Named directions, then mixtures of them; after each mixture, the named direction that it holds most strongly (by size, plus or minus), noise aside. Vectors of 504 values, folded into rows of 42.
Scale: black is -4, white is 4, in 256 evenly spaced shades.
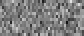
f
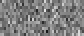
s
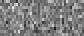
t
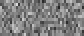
f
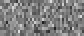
t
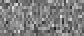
t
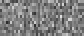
t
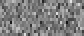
f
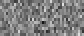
s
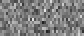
s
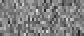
s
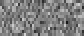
f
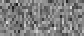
t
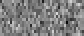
f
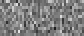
t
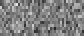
t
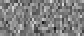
t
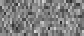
f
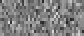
s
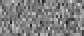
f
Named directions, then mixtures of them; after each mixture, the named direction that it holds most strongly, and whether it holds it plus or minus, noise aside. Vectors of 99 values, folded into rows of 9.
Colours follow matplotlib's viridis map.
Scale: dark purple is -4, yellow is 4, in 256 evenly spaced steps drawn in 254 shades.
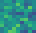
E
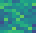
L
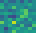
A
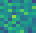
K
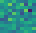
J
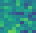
E, plus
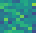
L, plus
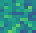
E, plus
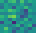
A, minus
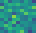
K, plus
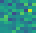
J, minus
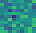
K, minus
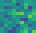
E, minus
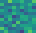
K, minus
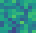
E, minus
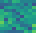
L, minus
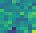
L, minus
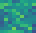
L, plus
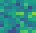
E, minus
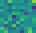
K, minus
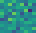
J, plus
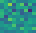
J, plus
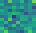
K, minus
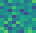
K, minus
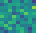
K, plus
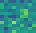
A, plus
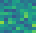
L, minus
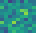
A, plus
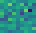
J, plus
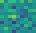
A, minus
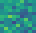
A, minus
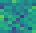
L, minus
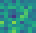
A, plus
